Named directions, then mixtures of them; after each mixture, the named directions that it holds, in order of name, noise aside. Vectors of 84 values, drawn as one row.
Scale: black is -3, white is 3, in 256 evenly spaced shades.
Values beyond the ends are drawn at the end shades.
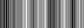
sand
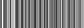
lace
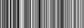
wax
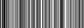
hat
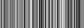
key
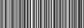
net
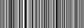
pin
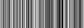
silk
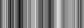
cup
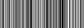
key, silk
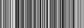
key, lace, pin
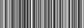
net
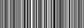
net, wax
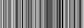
lace, silk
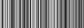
lace, net, sand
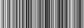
sand, silk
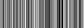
silk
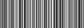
hat, net, pin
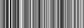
wax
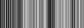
cup, sand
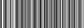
lace, net
